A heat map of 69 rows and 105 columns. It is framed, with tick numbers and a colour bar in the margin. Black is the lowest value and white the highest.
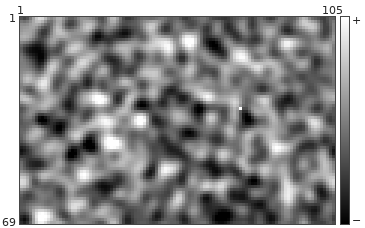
Lone odd cells: 1, higher than its neighbours. Slope: none. Odd rows or columns: none. Grain: blotchy.
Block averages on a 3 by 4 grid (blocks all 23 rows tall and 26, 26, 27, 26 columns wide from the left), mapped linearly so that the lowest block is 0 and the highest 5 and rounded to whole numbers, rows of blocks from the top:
5444
3534
5303
